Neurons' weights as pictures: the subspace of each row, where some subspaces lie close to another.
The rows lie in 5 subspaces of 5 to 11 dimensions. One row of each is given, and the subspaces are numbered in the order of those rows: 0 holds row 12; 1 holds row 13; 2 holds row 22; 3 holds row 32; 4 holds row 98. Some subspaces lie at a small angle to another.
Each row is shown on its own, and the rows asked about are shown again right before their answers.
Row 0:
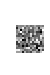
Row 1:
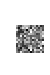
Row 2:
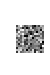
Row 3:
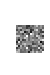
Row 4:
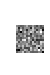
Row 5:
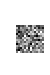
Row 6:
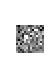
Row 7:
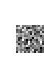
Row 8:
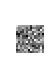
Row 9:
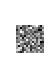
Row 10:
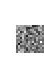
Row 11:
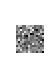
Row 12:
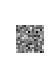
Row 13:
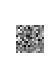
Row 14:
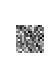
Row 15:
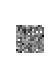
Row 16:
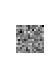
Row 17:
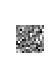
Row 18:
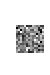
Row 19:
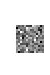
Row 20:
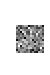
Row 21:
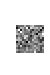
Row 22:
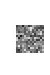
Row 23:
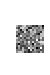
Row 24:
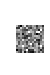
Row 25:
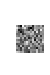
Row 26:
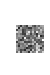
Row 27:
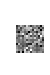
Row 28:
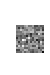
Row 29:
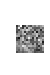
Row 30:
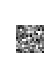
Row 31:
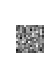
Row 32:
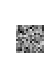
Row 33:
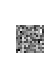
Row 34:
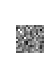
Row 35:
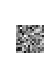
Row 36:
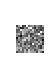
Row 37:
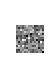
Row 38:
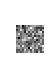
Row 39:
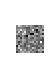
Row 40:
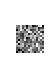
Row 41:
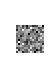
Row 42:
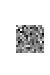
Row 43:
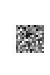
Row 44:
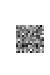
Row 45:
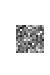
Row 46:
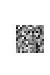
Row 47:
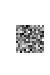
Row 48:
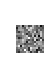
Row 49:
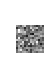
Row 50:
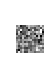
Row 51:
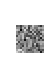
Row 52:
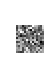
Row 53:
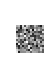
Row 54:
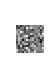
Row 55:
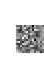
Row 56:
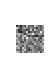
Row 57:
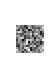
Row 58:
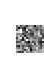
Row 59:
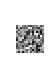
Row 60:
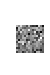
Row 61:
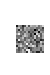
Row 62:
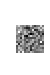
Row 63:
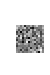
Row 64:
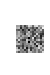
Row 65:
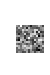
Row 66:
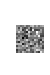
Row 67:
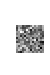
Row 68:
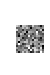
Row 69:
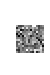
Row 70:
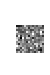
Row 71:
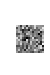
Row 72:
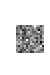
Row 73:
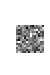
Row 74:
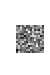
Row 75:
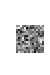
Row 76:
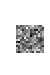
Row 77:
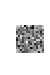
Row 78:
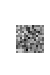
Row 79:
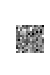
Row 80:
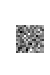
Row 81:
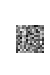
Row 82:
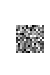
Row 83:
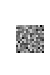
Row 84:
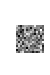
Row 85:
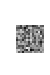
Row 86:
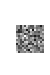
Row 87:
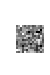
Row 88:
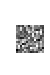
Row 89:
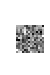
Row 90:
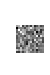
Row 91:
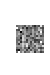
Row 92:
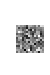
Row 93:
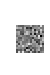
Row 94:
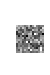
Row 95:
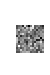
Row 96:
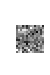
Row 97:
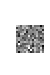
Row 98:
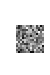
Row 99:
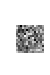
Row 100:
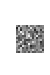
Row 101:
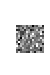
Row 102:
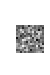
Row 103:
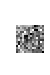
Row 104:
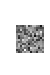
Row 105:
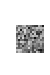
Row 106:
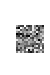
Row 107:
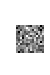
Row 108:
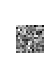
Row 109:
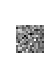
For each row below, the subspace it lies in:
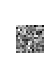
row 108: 0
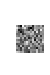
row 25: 0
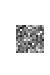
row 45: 4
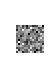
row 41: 2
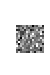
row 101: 2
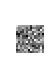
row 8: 1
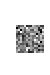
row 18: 3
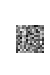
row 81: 3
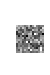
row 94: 1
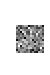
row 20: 1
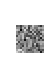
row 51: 2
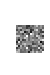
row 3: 4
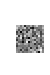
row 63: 2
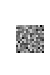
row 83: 3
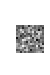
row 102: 4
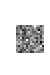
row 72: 4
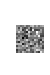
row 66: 0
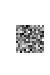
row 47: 3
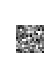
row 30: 4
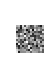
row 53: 0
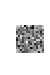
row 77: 2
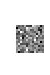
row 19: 3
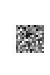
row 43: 1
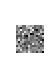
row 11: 4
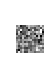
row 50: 4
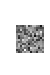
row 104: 0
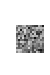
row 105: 2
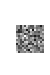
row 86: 0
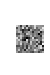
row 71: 4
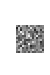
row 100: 1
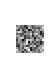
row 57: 1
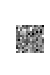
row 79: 2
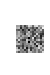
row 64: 3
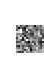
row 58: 1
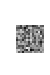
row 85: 1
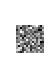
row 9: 4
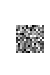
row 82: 2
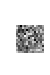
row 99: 1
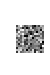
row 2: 1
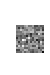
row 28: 4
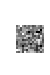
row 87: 4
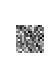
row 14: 2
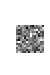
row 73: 1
